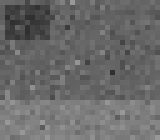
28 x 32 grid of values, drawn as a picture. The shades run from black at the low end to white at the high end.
Seam: horizontal, 70% of the way down, the bottom part higher. Ninth with the lowest average: top left. Odd patch: lower, in the top left.
